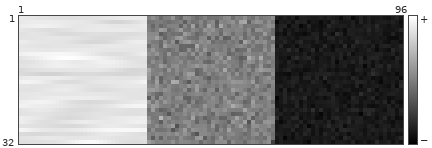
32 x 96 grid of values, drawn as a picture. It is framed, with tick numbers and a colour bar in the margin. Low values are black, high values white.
It is made of 1 by 3 panels. Panel 1,1: very high, streaked across, faint in contrast. Panel 1,2: middling, fine-grained. Panel 1,3: very low, fine-grained, faint in contrast.
